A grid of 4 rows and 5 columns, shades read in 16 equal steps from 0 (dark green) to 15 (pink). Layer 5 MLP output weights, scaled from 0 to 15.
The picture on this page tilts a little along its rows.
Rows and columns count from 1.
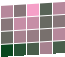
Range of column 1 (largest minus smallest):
11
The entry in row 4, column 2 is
2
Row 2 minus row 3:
2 2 3 -1 -3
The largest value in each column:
11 12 15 10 11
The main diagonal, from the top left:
11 12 9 10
